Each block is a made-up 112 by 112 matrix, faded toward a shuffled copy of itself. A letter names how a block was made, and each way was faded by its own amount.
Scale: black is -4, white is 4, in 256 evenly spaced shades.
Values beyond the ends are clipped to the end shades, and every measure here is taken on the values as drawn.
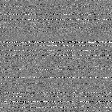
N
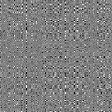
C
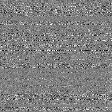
N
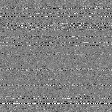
N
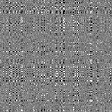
C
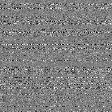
N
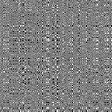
C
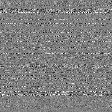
N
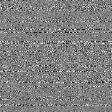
N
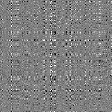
C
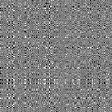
C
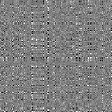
C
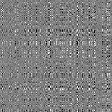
C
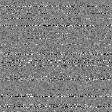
N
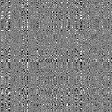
C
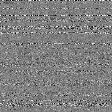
N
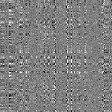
C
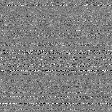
N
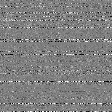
N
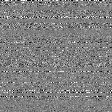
N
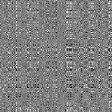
C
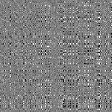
C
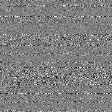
N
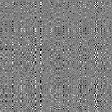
C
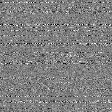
N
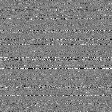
N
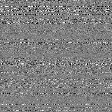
N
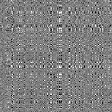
C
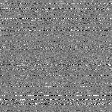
N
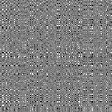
C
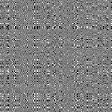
C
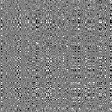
C
